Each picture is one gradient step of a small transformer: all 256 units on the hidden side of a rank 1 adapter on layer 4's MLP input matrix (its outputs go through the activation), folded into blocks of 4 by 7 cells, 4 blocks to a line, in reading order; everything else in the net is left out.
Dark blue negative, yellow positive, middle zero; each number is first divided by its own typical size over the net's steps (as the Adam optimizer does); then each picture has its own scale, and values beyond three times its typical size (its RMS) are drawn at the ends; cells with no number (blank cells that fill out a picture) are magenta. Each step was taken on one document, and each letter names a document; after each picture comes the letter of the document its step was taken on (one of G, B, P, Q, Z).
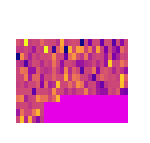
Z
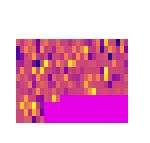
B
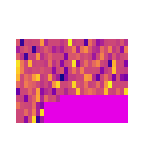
B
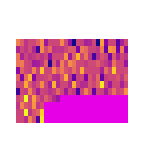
B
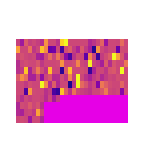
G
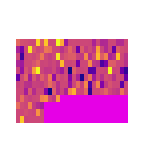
G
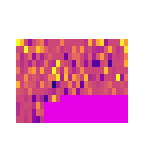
B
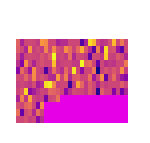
Z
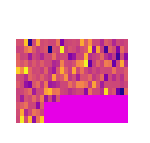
Z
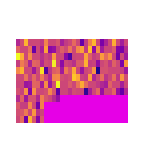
Z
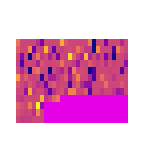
G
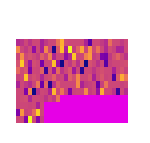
Z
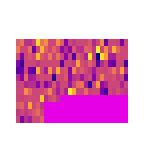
G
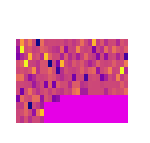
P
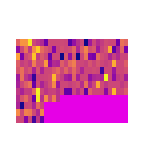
B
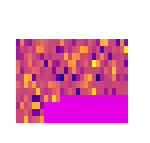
B
